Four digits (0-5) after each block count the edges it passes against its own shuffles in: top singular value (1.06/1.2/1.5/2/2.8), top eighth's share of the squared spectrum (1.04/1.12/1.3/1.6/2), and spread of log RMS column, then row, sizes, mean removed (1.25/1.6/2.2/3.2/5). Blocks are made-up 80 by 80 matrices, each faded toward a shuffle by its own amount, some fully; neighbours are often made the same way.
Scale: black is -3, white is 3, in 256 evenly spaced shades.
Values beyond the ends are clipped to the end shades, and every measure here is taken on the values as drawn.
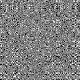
4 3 2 2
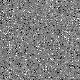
2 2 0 0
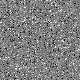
0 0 0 0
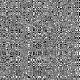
5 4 3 3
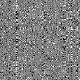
4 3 2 2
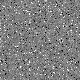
0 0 1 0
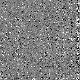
2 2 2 2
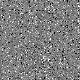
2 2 2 1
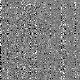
2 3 4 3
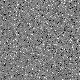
0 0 0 0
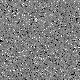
0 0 0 0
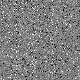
1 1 1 0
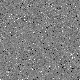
0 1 0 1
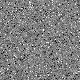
0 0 0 0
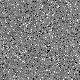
2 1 0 0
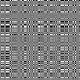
5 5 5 5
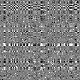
5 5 3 4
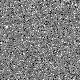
0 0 0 0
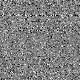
1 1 0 2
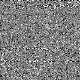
1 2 0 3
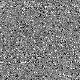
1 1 0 2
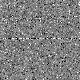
2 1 0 2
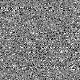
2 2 0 3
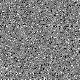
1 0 0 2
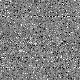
2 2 0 2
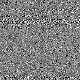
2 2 0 3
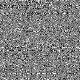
1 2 0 3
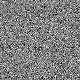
1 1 0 2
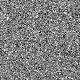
2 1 0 0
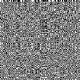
4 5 2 3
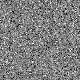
2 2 0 0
